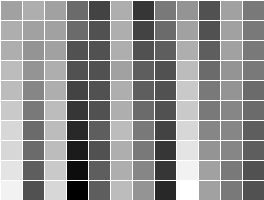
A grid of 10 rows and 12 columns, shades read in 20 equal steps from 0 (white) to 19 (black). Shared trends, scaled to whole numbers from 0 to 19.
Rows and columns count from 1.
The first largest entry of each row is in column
7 7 4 4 4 4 4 4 4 4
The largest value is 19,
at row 10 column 4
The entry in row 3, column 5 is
13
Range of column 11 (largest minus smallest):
3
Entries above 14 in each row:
1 0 0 0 0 1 1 2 2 2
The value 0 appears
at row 10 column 9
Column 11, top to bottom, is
7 7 7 8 8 9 9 9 10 10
